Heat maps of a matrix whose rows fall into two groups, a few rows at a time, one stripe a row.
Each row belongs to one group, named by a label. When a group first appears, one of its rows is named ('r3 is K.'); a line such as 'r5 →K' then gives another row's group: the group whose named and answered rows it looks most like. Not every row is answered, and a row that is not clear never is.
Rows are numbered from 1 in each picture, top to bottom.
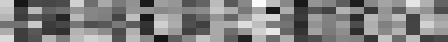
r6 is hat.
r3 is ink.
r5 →ink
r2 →hat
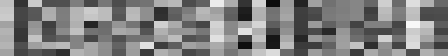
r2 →hat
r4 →ink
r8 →ink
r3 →hat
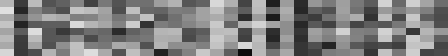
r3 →hat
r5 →ink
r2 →hat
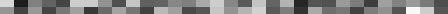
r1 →hat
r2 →ink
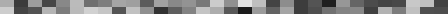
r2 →hat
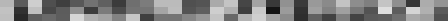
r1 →ink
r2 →ink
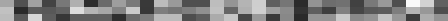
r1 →ink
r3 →ink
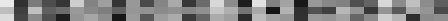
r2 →hat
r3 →ink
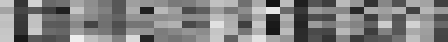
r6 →hat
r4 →ink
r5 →hat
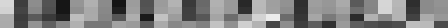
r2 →ink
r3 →ink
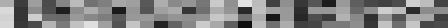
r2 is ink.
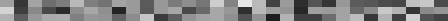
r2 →ink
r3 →hat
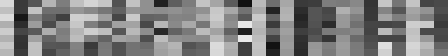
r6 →hat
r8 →ink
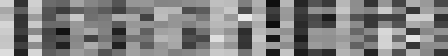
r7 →ink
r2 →ink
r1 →hat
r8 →hat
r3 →hat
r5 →ink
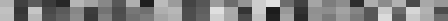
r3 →ink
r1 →ink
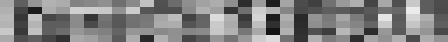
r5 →hat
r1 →hat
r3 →ink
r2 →hat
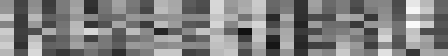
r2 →ink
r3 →hat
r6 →ink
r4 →ink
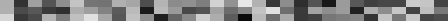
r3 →hat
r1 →hat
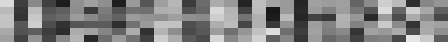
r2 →ink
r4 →ink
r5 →ink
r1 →ink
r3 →hat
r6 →ink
